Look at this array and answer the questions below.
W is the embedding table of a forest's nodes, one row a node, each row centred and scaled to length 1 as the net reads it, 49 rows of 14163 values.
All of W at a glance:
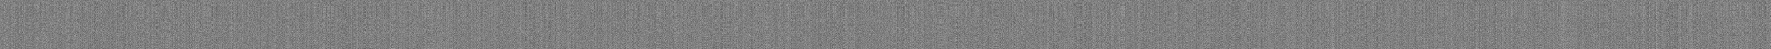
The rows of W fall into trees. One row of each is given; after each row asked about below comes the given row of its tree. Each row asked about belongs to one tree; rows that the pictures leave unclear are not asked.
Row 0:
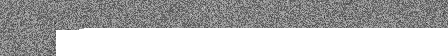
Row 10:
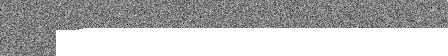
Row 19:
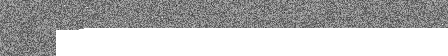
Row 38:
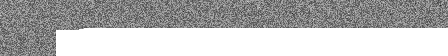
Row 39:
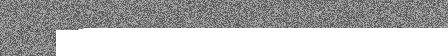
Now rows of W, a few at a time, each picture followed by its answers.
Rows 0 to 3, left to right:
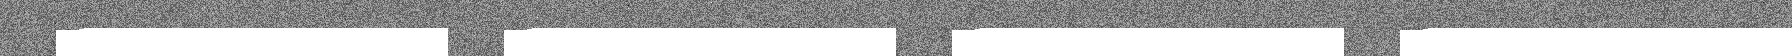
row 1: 10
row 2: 39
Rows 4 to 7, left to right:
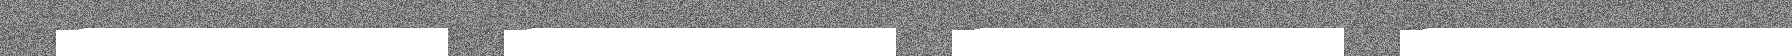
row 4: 38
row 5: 38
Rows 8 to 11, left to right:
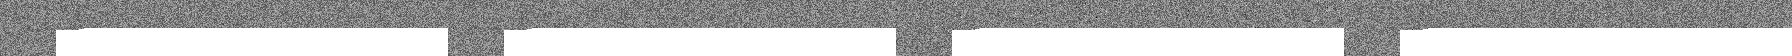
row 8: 39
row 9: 39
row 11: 39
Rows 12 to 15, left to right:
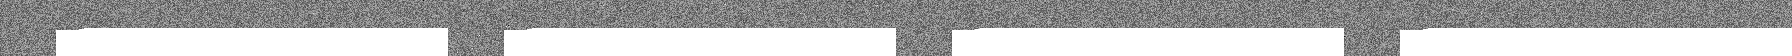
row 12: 39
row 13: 0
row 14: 39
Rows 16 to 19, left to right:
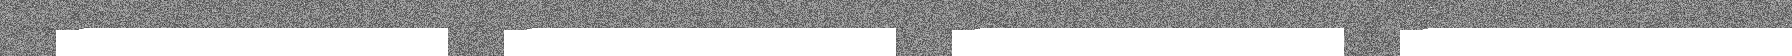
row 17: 38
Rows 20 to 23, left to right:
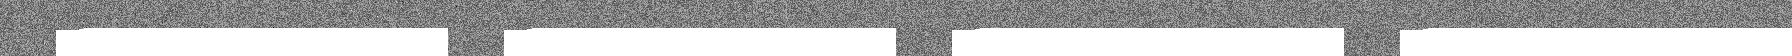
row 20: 0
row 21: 19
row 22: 38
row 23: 38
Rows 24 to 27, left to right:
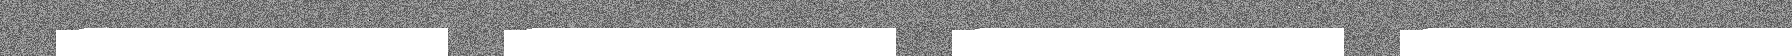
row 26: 38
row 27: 38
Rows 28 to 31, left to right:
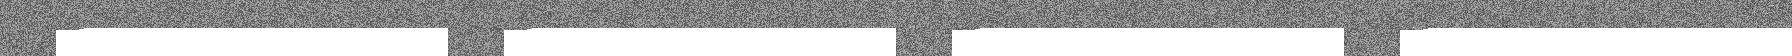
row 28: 10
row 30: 39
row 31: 0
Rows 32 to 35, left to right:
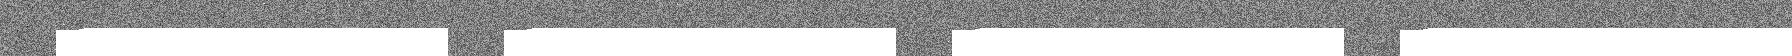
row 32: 19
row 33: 10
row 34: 38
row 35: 10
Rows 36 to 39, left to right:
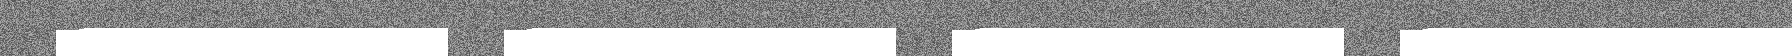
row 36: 38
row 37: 39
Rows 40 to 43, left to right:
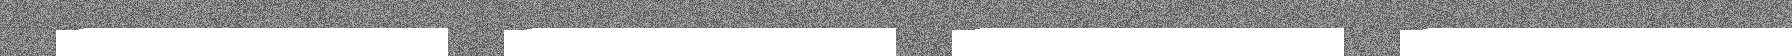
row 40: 39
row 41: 38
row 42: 10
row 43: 39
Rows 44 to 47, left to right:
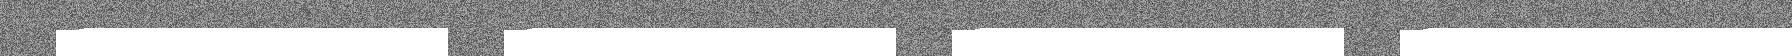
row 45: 38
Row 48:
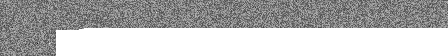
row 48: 39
